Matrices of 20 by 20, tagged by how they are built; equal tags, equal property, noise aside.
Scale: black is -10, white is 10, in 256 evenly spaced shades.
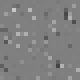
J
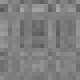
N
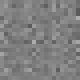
N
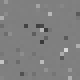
J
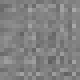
N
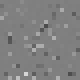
J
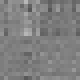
N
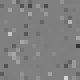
J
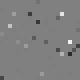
J
